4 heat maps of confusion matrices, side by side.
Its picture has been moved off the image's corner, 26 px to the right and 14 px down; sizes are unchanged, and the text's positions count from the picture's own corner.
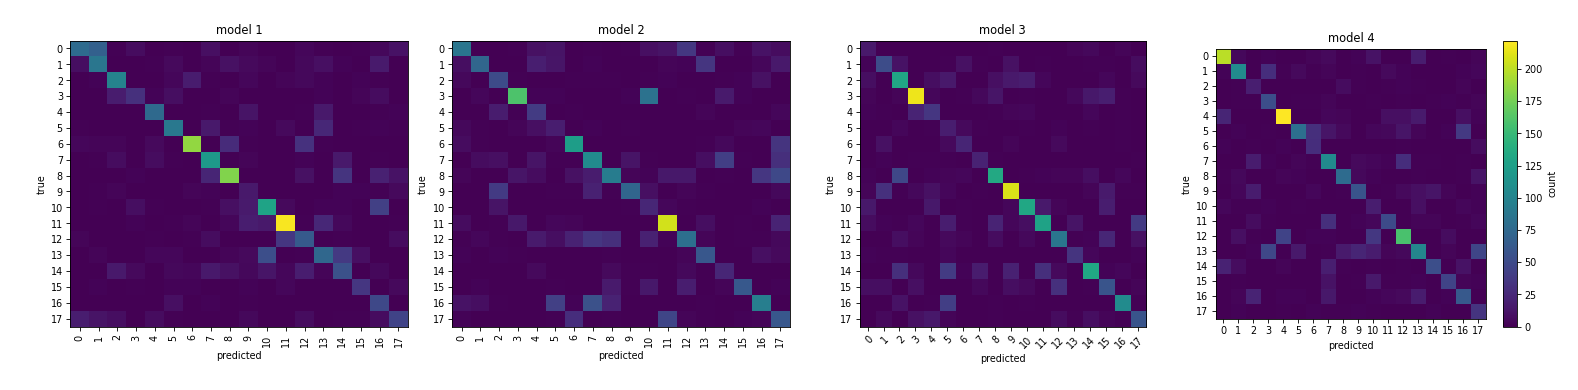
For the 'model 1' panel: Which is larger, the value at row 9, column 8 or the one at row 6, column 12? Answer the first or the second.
the second
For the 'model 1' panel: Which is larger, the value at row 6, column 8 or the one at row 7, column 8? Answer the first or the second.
the first
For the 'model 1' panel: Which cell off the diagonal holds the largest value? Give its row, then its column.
0, 1
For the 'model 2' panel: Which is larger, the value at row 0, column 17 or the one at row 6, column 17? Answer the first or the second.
the second
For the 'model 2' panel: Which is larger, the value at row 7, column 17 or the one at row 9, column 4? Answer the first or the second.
the first
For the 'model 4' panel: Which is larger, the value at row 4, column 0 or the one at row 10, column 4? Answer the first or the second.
the first
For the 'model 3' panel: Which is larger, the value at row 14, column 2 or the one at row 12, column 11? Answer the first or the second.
the first
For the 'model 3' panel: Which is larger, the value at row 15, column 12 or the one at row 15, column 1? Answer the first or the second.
the first
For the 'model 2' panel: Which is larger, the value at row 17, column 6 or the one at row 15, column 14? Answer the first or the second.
the first
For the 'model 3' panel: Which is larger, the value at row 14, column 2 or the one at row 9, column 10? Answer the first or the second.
the first
